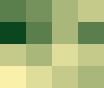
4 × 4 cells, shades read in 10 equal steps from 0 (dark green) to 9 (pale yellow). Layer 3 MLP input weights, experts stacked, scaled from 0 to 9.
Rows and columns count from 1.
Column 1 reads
3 0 7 9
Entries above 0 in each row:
4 3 4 4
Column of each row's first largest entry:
4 3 3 1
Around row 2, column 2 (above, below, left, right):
4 6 0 6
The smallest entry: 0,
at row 2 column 1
